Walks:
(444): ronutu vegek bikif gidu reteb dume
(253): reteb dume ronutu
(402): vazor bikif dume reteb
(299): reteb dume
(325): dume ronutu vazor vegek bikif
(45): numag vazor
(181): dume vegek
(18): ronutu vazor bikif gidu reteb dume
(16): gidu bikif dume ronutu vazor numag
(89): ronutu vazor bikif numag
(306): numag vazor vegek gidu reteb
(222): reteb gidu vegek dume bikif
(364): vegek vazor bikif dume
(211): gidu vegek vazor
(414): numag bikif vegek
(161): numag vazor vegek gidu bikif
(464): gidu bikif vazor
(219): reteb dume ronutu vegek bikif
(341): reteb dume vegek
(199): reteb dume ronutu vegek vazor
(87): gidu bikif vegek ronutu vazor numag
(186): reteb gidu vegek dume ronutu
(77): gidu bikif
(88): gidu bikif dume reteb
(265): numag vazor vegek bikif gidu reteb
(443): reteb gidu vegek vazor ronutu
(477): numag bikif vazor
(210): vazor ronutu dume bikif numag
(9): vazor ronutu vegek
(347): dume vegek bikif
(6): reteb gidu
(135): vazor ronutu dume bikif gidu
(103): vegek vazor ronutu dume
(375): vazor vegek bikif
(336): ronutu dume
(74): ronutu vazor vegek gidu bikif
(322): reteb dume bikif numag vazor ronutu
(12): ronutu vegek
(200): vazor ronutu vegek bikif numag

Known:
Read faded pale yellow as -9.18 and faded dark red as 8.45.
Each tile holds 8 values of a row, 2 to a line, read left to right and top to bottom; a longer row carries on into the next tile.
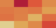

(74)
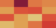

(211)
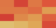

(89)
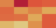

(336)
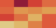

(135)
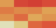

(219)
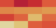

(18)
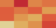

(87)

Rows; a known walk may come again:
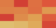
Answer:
(89)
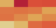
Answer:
(347)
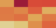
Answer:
(325)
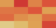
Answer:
(200)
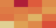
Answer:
(74)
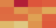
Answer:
(336)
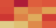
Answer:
(16)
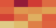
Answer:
(135)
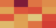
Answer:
(211)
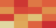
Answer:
(265)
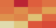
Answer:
(186)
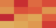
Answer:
(477)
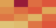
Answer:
(181)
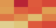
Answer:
(341)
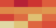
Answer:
(18)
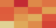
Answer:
(87)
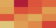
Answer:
(375)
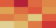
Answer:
(443)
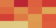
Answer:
(210)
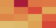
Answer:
(9)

